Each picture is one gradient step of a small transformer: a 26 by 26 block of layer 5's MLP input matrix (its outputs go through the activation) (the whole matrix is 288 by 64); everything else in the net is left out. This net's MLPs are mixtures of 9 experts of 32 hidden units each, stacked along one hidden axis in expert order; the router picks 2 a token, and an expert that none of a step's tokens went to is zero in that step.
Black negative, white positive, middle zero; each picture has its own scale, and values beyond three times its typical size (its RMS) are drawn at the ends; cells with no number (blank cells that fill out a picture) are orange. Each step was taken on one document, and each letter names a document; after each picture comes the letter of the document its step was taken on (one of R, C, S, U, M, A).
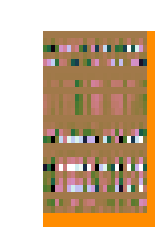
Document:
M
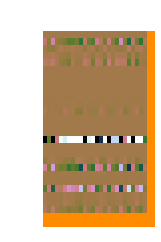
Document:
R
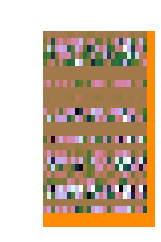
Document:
R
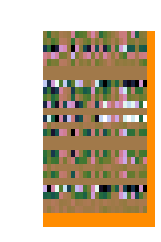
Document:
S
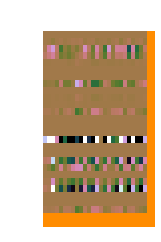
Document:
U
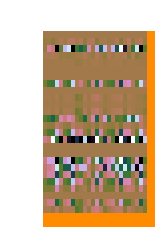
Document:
U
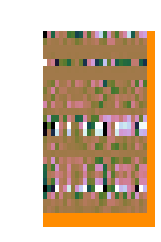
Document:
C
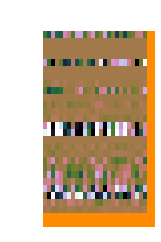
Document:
C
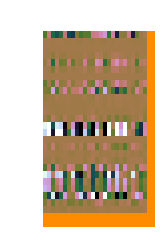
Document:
C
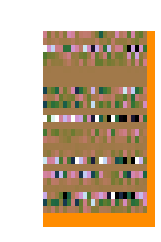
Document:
S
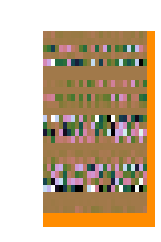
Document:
M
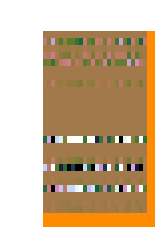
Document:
R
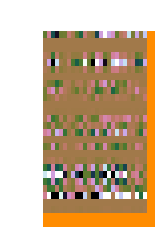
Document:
C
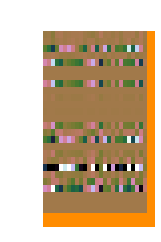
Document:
U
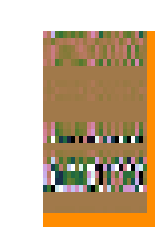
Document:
M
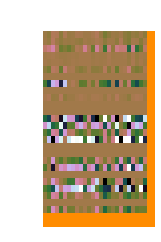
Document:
M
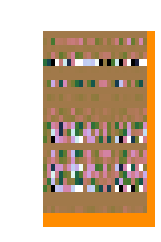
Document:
R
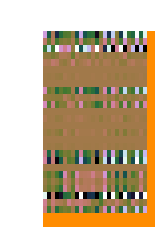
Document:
S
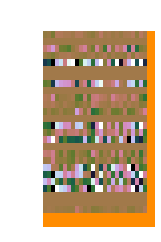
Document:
M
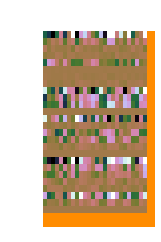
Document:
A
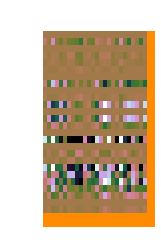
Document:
R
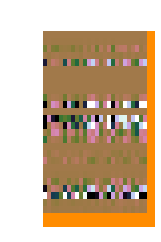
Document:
S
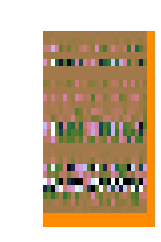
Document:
M
